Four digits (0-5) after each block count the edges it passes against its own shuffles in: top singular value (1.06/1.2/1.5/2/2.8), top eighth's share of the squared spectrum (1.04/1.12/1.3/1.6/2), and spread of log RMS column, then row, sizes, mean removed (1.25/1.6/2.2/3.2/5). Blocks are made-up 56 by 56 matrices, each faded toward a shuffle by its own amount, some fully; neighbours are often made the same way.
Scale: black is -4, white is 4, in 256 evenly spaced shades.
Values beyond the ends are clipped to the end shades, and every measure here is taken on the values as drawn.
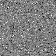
1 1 0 1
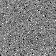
0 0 0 0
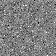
0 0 0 0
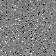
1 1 1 0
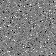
0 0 0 0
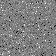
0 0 0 0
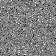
2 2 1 0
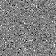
3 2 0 1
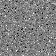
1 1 0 0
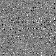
1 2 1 2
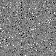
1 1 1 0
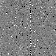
3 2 1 0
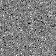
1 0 1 0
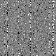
2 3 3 0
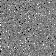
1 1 1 0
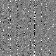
3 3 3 0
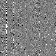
3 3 3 0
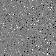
1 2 1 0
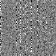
2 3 3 0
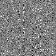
1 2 3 0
